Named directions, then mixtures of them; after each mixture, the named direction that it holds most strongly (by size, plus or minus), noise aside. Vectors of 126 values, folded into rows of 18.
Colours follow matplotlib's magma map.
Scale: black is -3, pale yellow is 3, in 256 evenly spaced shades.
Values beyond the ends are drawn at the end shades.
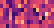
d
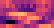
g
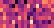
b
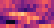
g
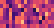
d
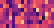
d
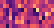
d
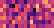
b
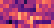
g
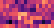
g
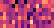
b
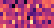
b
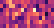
d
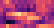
g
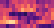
g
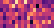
b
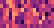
d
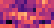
g
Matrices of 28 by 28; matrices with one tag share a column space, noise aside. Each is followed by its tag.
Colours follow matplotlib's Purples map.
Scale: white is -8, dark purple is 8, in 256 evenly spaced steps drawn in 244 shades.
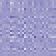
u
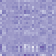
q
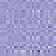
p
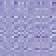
u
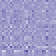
p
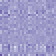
q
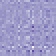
p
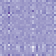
q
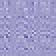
u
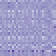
p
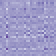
u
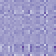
q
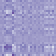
q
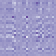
u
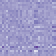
p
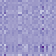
q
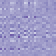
u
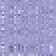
q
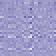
u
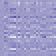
u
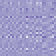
u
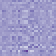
p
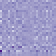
p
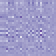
u
